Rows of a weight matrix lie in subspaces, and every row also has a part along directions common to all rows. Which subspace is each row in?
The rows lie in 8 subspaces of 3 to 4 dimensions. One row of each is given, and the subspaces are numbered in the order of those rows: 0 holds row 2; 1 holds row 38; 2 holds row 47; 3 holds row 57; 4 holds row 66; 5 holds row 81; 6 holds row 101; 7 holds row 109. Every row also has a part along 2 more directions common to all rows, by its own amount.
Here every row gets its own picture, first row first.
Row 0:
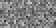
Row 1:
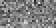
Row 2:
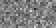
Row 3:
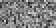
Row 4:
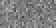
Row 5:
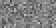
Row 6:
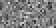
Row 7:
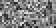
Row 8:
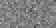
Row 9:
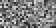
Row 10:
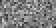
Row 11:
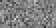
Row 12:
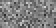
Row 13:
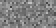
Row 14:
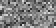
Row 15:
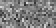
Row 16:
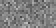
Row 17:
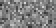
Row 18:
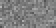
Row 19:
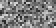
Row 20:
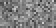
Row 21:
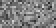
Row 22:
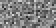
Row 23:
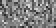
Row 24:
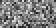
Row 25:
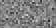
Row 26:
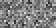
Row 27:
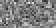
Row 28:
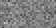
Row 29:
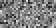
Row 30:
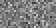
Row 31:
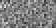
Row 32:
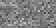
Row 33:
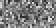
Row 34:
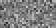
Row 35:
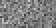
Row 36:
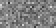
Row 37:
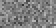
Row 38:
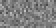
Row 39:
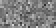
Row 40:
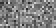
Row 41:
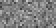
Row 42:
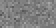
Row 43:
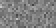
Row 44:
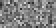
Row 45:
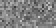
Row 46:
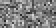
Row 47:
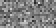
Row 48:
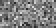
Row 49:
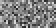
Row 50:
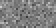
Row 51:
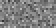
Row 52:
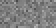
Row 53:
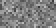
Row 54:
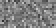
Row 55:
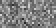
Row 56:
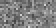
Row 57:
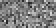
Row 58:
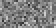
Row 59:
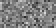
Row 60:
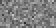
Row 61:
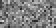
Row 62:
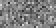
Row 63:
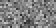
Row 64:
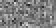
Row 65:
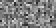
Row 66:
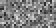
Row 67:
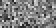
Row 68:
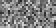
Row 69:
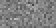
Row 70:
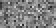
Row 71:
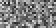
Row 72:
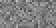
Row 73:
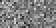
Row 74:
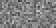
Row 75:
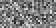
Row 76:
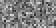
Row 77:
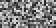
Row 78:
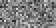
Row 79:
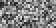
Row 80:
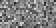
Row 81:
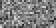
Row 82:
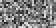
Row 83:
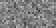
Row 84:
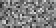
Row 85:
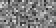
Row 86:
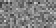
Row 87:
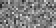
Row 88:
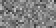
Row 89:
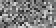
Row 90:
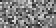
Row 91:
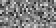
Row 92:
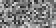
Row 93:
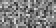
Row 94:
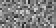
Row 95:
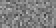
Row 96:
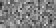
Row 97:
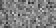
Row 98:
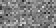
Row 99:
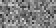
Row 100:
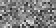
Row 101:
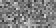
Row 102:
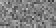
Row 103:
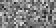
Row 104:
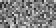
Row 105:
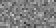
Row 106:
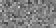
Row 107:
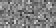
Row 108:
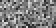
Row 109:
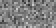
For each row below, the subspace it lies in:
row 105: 1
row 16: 0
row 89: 6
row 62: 0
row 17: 4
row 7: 2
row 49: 0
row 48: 1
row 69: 7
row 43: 7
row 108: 4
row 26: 2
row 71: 0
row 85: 5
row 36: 0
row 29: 7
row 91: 1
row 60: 1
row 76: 2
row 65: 3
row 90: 2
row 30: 0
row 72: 0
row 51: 3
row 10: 4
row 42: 7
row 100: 6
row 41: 0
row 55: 6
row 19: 6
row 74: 5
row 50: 7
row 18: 5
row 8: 0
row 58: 2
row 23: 1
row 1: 2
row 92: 7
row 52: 0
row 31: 4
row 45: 5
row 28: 6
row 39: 4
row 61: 3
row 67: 5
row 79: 6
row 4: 1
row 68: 2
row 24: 5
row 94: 7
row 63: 6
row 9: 5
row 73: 1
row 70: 3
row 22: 5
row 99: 6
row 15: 7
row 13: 2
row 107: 2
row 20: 1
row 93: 0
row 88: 1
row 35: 4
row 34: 4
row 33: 3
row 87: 7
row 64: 3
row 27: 3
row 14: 6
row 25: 3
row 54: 3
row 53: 1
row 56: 4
